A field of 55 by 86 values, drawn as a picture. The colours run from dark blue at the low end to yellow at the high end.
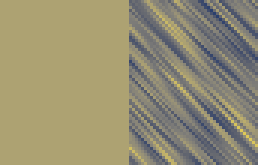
It is made of 1 by 2 panels. Panel 1,1: high, flat. Panel 1,2: middling, slanting down to the right, strong in contrast.
